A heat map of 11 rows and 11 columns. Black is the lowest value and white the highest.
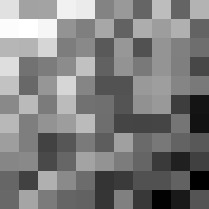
Ninth with the lowest average: bottom right. Slope: up to the top left. Calmest part: centre. Stripes: none. Mirror symmetry: none.
